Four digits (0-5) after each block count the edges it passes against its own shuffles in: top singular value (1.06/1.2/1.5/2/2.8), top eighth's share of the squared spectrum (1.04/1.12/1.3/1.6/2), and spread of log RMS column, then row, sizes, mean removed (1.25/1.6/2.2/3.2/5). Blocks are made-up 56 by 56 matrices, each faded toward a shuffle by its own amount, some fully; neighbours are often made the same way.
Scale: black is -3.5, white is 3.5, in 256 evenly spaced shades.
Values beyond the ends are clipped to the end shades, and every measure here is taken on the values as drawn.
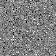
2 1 1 0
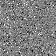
0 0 0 0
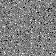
0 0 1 0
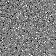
0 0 0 0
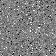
0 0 0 0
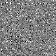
1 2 2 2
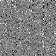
3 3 1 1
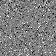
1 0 0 0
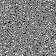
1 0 0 0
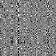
4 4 3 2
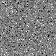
0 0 0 0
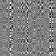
4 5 4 2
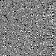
3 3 2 1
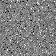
1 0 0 0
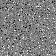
1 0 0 0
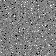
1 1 0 0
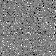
3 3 1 0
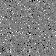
3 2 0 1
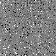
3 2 1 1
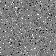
1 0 0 0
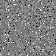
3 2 1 0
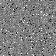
2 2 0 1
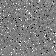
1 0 0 0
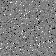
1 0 0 0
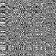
4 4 3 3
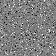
2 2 0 0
